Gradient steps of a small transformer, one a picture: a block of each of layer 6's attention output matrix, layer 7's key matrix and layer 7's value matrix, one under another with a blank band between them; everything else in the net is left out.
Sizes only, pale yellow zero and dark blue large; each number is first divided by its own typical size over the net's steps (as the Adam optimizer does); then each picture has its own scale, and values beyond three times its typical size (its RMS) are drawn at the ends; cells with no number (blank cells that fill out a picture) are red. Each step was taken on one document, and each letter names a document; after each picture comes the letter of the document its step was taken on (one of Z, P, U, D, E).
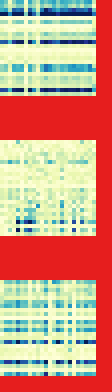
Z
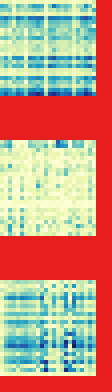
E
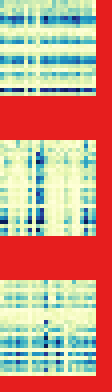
Z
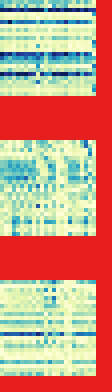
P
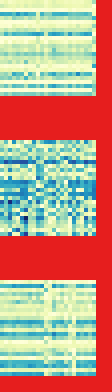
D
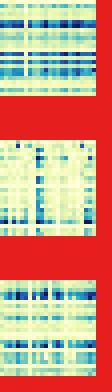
Z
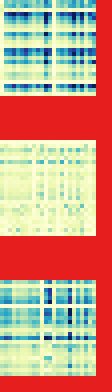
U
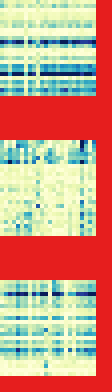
Z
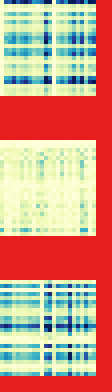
U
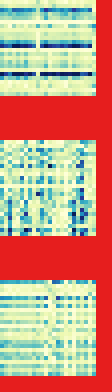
P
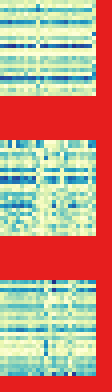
E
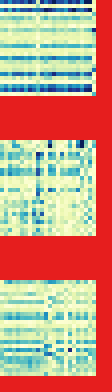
P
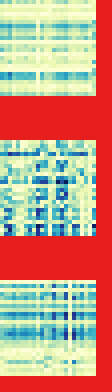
E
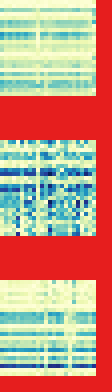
D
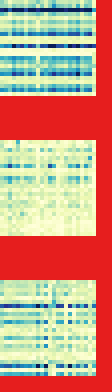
P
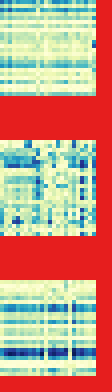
E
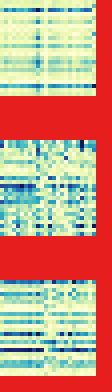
D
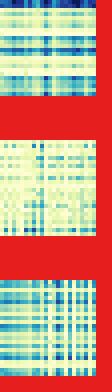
U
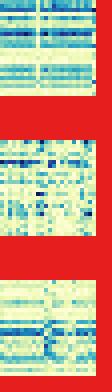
P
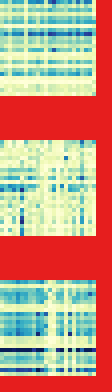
P
